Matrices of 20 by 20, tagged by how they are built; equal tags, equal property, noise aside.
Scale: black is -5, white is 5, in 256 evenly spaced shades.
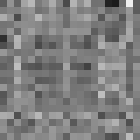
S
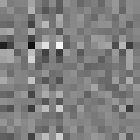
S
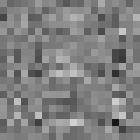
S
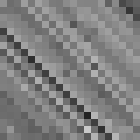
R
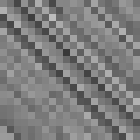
R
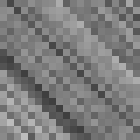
R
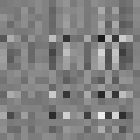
S
